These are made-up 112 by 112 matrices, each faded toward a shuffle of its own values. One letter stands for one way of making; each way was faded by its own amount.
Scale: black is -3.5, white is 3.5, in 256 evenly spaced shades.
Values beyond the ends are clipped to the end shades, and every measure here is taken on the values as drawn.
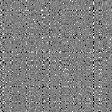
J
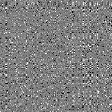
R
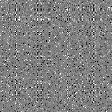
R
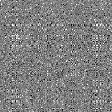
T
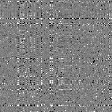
J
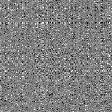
T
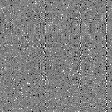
R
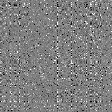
R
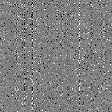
R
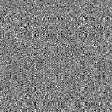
T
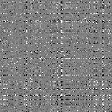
J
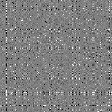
J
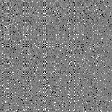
R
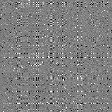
J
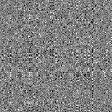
T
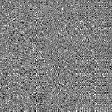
T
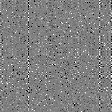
R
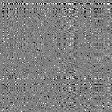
J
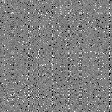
R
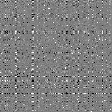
J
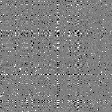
J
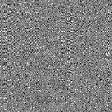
T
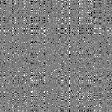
J
